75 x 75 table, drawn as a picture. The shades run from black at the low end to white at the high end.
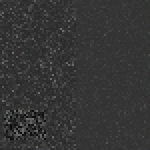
Seam: vertical, 50% of the way across, the right part calmer. Roughest part: bottom left. Odd patch: rougher, in the bottom left. Mirror symmetry: none.
